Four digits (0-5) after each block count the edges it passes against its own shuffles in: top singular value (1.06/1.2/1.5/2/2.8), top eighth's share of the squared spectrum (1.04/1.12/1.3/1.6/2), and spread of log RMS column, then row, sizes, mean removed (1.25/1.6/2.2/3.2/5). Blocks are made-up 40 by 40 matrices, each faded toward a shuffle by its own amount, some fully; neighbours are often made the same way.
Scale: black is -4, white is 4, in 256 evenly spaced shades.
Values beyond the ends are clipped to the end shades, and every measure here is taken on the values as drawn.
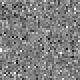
0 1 0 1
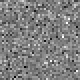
0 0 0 0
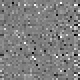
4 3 1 1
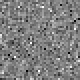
0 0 0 0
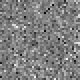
0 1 1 0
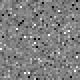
0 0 0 0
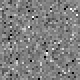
0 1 0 0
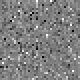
1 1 1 0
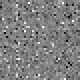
0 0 1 0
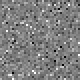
0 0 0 0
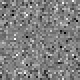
0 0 0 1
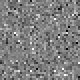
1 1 0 1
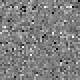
2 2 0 1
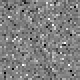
0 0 0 0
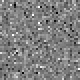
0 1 0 0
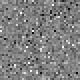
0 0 0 0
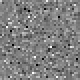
0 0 0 0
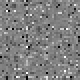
2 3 1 2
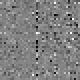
2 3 2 2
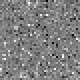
0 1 0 0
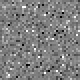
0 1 0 0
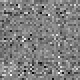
3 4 0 2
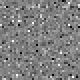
1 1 0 1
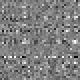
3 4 2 3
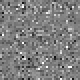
2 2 2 2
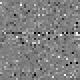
2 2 0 1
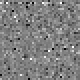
2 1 0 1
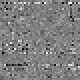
2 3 1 2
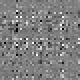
2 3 2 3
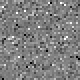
0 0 0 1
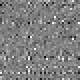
3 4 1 2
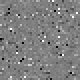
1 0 0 0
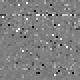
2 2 0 1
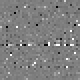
3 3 0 1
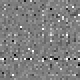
3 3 1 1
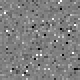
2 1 0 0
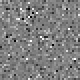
1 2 0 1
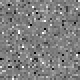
1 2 0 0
